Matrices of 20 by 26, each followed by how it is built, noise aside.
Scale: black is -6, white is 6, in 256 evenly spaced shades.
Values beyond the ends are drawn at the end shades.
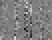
uneven columns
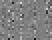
uneven columns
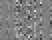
uneven columns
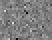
noise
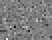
noise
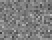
noise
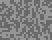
noise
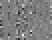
uneven columns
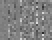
uneven columns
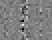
uneven columns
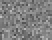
noise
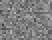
noise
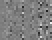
uneven columns
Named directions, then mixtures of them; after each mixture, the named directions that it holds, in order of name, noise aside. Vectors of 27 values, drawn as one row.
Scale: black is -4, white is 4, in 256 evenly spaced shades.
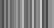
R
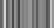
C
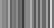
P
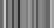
C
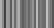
C, P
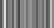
C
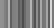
P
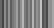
R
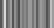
C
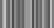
C, R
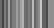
R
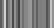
C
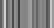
C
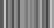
C, R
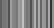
P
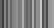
R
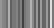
P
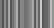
P, R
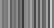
P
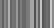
P, R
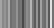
P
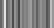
C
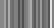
C, P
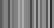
P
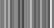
C, P
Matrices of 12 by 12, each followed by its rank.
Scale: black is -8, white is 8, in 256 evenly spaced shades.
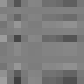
one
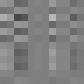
one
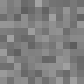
full rank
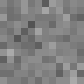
full rank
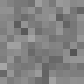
full rank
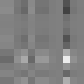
one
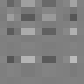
one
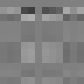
one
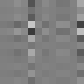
one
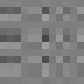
one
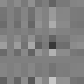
one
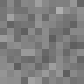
full rank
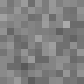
full rank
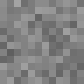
full rank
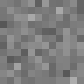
full rank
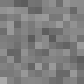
full rank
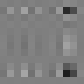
one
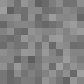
full rank
